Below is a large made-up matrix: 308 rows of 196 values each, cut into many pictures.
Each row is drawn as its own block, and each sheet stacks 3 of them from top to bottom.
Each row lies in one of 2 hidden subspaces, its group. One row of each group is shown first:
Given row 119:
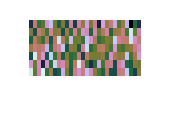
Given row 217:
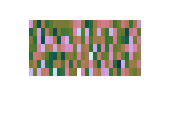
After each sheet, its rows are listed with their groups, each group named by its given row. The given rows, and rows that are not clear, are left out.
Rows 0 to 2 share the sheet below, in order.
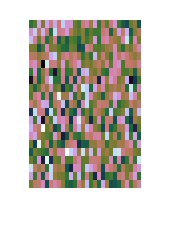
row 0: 217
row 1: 119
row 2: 119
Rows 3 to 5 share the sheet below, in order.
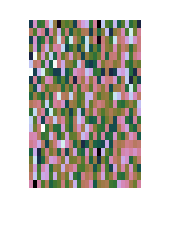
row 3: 119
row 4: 119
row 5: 119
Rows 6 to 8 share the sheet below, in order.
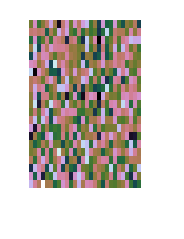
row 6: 119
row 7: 119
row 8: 119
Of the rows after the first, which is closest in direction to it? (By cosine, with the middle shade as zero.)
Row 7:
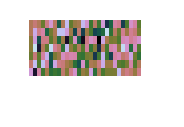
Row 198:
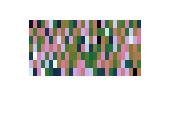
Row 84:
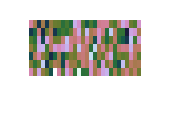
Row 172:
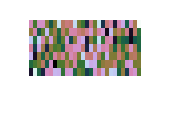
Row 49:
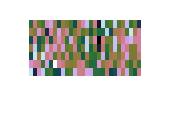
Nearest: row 49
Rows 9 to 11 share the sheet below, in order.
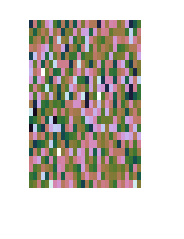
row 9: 119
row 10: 119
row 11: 217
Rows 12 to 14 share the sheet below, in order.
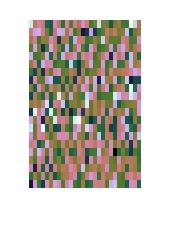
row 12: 119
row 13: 119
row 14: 119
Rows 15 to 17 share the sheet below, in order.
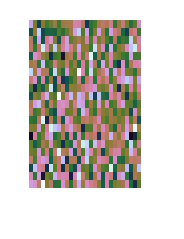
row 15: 217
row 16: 217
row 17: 119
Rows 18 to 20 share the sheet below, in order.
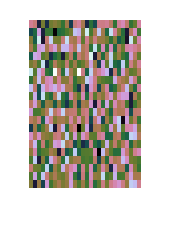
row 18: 217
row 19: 217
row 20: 119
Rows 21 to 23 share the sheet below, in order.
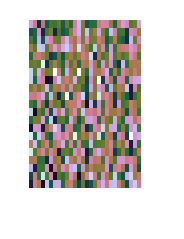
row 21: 217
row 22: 119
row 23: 119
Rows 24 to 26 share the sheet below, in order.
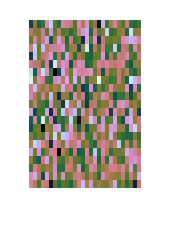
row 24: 119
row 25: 119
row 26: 217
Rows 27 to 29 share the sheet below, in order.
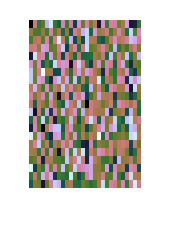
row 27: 119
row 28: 119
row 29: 119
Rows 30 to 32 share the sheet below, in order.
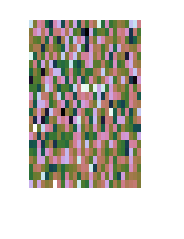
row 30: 119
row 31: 119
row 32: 217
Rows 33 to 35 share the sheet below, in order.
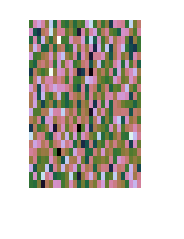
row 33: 217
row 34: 217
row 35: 119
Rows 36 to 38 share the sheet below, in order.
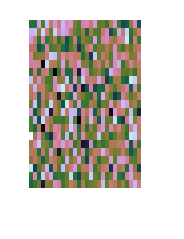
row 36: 217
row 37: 119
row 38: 119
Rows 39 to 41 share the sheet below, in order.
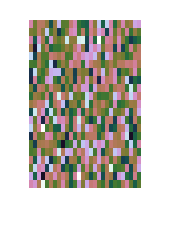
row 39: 119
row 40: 119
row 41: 119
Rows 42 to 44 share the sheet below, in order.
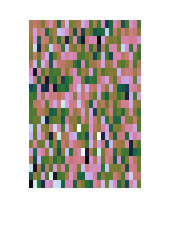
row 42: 119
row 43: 217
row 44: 119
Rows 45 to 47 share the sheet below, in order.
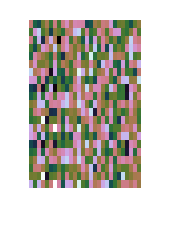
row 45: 217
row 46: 217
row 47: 217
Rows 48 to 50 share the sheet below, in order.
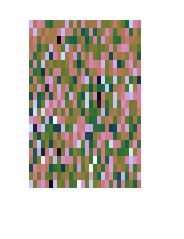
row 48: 119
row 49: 119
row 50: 217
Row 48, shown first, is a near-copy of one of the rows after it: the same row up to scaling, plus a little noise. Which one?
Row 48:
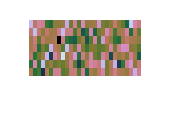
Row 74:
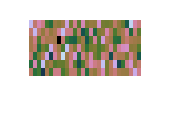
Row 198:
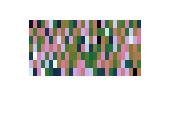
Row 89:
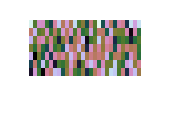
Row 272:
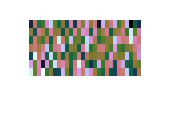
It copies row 74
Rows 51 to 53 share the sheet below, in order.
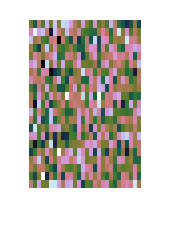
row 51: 217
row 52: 119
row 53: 217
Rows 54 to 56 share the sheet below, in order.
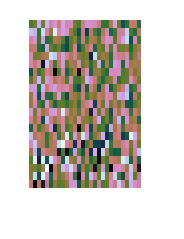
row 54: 217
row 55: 217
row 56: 119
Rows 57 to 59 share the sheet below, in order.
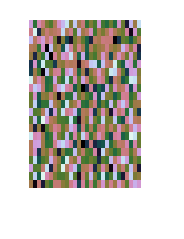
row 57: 119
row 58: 119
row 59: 119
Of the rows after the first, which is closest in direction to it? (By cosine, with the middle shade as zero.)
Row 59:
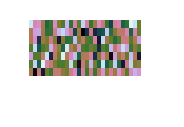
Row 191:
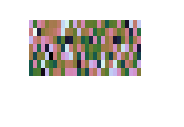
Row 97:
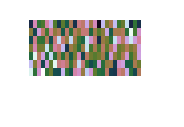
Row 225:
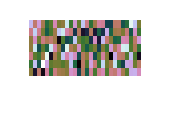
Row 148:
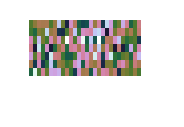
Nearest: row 225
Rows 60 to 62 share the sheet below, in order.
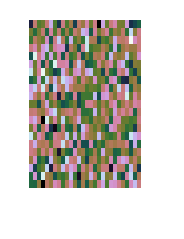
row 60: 119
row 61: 217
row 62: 119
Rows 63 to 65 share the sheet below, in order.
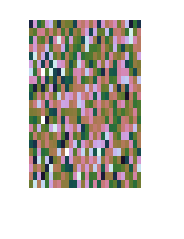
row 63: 119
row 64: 217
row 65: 119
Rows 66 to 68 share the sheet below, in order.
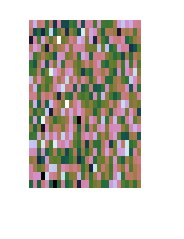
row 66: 217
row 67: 119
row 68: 217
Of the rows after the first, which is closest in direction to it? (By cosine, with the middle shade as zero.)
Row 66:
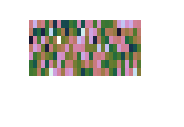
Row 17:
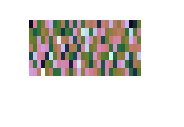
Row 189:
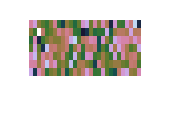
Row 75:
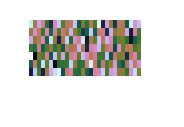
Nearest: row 75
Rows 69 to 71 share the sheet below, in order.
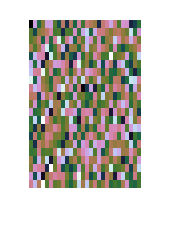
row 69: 119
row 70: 119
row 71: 119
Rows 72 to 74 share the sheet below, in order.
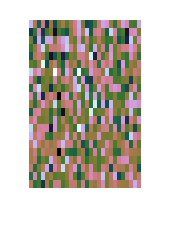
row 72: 217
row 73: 217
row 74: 119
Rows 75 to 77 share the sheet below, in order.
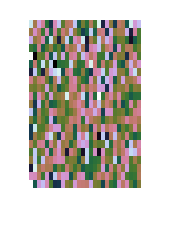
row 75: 119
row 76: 119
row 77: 119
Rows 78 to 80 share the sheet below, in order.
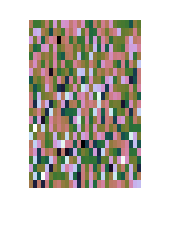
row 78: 217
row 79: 119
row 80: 119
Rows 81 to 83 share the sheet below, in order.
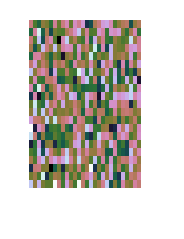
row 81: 217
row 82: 119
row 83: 217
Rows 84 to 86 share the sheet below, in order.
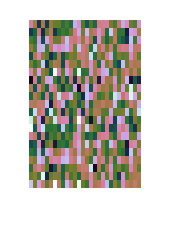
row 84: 217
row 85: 119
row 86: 217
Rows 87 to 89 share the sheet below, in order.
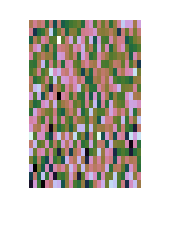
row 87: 217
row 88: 217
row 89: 119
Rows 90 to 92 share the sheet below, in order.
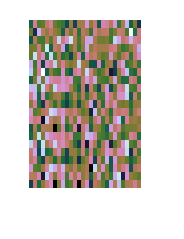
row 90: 119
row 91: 217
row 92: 217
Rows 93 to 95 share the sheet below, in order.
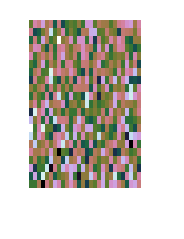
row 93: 217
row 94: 119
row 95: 119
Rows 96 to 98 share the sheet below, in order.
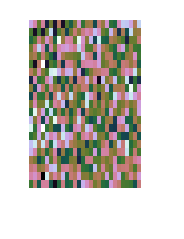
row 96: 217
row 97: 119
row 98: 217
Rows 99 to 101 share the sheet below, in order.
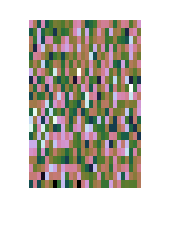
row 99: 217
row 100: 119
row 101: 217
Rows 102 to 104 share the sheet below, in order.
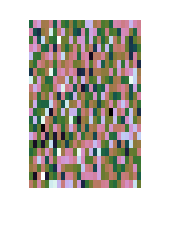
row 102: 217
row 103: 119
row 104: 217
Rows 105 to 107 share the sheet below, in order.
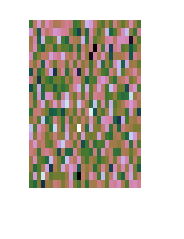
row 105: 217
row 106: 217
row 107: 119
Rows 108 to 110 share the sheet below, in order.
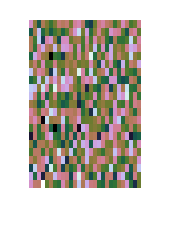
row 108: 217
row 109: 217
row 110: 119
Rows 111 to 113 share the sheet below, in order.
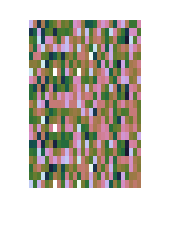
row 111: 217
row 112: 217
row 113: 217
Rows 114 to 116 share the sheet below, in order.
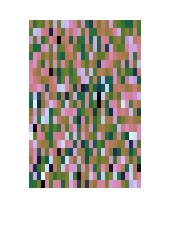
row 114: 217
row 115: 119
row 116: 119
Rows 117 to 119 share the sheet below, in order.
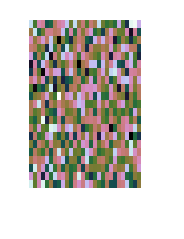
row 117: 119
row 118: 217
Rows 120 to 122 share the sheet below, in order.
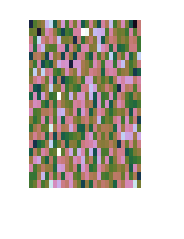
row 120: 119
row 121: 217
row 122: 217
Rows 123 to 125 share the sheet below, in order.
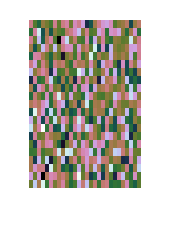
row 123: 217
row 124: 119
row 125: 119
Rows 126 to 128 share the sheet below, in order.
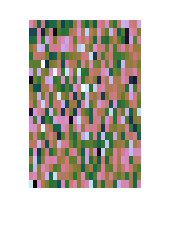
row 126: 217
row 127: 119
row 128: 119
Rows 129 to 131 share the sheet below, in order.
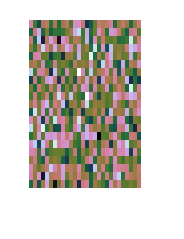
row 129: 217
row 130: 119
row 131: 217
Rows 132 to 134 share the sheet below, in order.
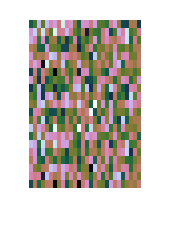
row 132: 217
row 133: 217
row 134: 217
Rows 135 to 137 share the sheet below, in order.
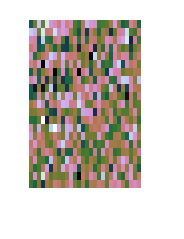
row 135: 217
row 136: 217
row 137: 119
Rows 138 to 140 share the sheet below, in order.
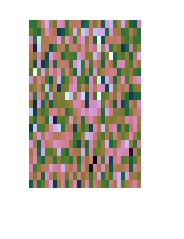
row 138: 119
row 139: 119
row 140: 217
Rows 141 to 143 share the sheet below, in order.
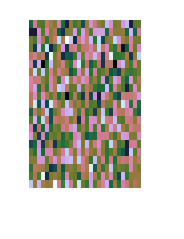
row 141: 119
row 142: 119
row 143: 217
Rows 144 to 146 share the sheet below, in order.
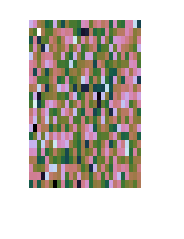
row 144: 119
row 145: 119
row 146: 217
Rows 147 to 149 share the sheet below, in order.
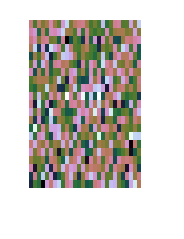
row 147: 119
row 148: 119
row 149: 119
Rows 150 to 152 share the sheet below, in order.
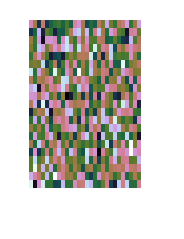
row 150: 217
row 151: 119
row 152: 119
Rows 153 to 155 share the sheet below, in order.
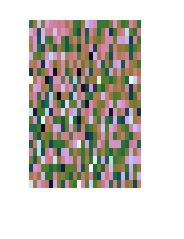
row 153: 217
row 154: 119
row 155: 217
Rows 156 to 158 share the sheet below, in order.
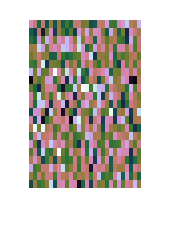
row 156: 217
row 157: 119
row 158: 217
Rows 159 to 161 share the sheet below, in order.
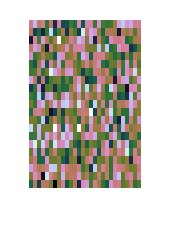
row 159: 217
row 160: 217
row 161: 217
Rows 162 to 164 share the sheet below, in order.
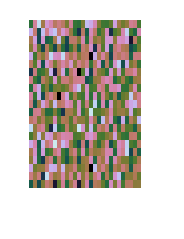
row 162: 217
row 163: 217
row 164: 217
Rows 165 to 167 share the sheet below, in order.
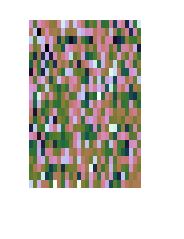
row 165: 119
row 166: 119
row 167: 217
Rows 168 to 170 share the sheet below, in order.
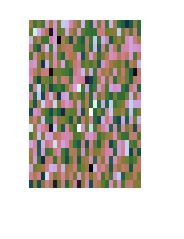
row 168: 217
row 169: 217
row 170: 217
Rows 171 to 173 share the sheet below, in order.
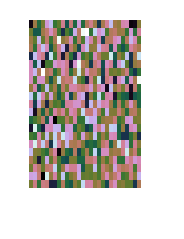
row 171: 119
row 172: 119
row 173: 217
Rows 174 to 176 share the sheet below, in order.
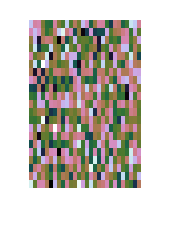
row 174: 119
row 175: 217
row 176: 217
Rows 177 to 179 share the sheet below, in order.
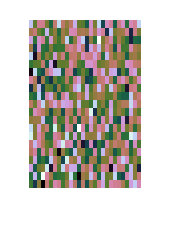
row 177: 119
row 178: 217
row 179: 119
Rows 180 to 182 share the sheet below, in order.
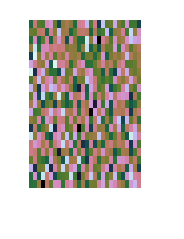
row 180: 119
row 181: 217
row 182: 119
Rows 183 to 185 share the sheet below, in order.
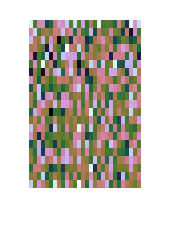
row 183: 119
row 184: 217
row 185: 217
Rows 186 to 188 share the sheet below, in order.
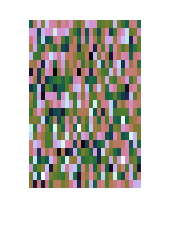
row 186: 217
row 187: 217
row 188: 119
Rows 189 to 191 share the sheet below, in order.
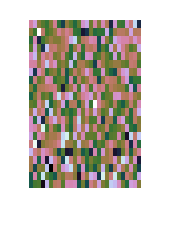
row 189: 119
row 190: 119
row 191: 119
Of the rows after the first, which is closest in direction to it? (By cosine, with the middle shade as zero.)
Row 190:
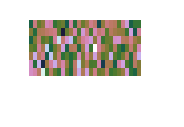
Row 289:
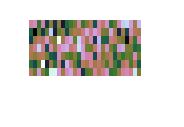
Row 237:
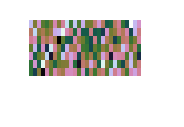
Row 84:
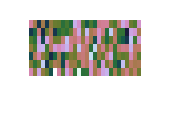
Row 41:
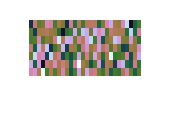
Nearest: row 41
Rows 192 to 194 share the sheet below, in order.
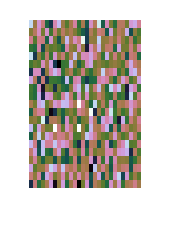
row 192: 119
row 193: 217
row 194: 217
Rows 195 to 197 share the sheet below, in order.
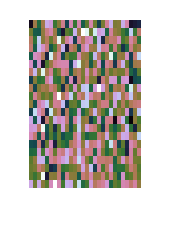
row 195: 119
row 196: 119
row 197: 217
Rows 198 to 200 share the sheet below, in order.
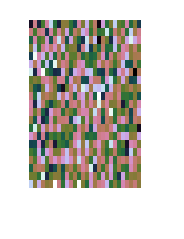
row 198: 119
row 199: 119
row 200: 217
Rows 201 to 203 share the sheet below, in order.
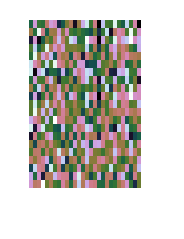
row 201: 119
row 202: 119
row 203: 119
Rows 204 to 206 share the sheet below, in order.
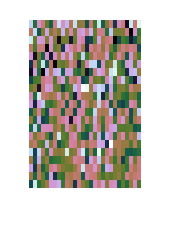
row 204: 119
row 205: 119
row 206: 119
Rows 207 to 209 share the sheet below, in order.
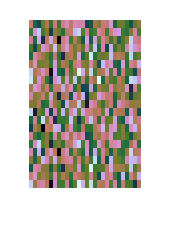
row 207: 217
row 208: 119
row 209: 217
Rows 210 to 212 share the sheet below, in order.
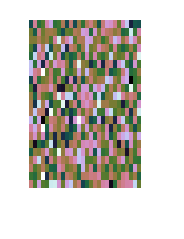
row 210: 119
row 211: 119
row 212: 217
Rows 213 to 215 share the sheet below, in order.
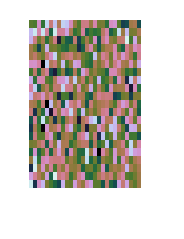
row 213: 217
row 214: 119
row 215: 119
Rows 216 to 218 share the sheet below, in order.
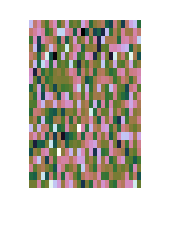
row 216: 119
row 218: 217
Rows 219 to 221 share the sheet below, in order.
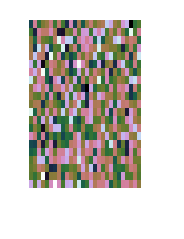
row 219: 119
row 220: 119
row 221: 217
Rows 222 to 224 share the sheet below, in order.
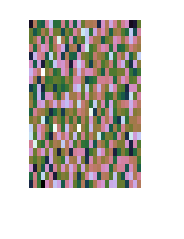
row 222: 119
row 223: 217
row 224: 119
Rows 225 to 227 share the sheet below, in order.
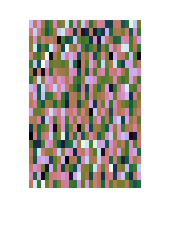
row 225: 119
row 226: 217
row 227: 119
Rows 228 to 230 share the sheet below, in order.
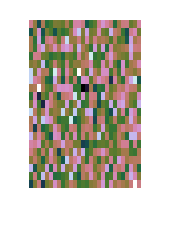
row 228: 217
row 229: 119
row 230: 119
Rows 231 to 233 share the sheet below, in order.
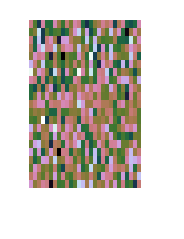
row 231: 217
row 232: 217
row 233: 217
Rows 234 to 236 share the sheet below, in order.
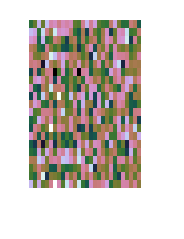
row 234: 217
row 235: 217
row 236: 217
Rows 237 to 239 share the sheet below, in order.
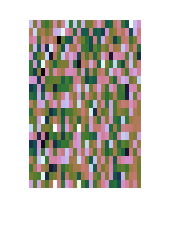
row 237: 119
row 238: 217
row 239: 217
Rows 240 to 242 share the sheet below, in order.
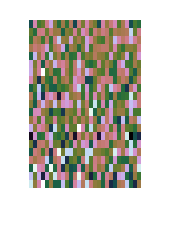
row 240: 119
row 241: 217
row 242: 119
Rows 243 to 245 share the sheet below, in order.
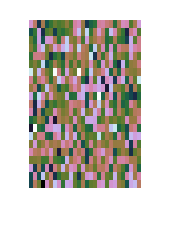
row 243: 217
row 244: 119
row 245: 119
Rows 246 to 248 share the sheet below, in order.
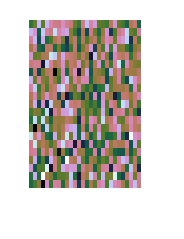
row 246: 217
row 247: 119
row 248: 119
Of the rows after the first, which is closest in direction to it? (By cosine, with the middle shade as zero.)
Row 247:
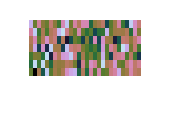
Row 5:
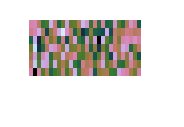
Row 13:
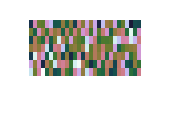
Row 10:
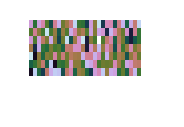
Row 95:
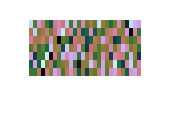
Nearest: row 95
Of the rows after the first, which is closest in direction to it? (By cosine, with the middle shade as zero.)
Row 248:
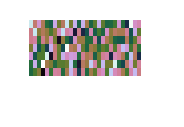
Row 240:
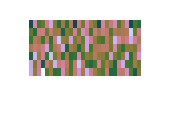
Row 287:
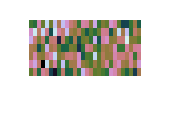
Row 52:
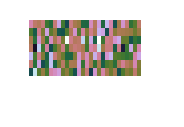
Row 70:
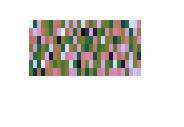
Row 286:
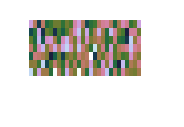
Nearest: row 70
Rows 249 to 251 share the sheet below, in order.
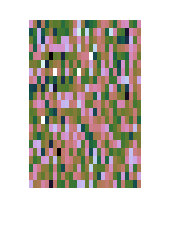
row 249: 217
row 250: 217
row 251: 217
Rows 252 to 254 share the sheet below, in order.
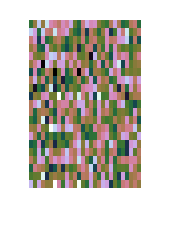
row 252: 217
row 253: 217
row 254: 217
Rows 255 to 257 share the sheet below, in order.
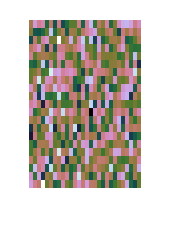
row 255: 217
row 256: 217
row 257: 119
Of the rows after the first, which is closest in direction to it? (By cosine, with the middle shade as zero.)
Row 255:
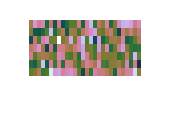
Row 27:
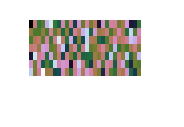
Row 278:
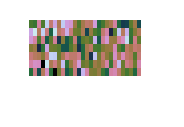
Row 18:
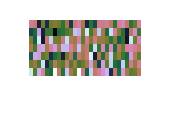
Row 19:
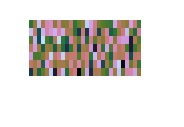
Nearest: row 19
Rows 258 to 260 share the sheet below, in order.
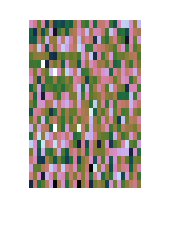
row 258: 217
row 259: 217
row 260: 217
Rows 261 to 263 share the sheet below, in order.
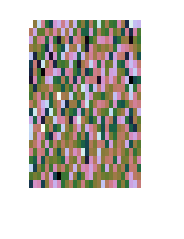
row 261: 119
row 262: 119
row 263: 119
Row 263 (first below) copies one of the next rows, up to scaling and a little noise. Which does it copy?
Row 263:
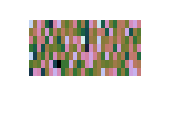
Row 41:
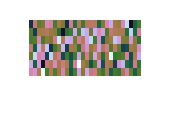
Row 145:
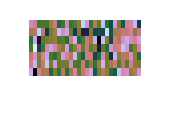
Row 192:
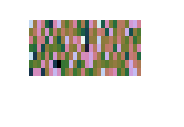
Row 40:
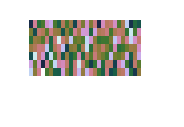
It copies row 192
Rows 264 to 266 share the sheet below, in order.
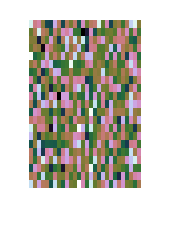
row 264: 119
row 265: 217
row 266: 217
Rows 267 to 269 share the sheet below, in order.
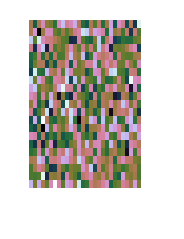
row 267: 119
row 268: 119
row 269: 217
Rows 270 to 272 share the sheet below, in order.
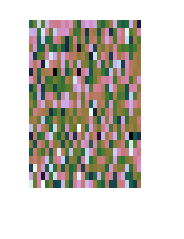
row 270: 217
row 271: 217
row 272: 119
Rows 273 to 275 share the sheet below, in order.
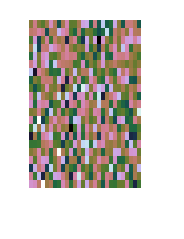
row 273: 119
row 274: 119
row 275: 119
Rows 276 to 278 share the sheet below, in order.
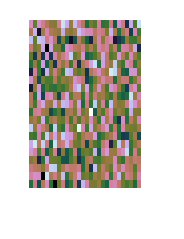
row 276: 119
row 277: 217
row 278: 217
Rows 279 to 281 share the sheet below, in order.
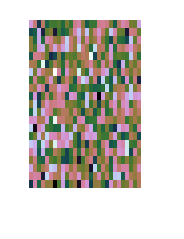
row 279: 217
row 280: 119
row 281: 217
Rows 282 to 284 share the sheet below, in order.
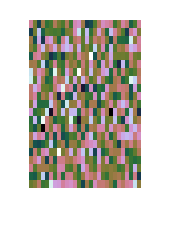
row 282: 217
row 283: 119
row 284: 217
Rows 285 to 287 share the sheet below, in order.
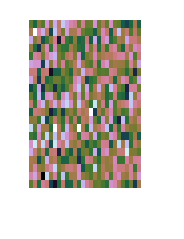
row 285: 217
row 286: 217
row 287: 217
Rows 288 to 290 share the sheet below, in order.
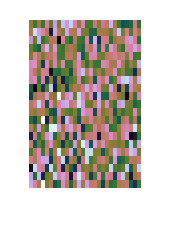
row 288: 217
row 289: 217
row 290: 119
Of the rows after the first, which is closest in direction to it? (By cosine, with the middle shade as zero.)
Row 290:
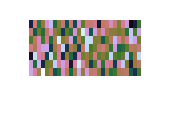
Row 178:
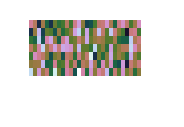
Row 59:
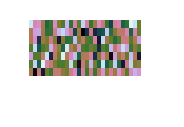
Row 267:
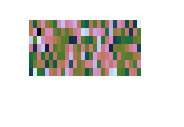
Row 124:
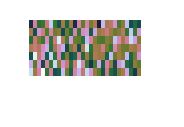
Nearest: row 124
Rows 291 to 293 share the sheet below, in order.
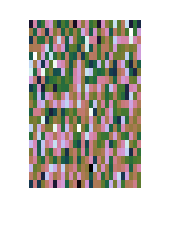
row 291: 119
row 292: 217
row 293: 217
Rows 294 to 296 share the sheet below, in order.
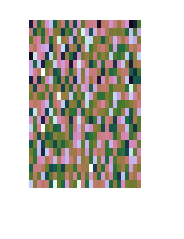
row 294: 119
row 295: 119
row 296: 217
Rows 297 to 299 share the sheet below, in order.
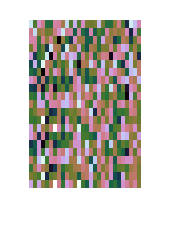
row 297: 119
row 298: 217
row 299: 217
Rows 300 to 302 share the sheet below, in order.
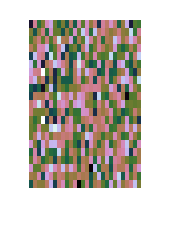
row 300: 119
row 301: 217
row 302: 217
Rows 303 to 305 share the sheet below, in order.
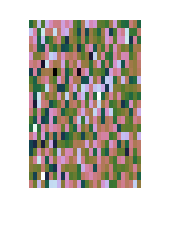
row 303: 217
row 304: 119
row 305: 217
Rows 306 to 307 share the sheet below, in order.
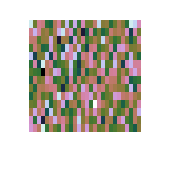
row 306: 119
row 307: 119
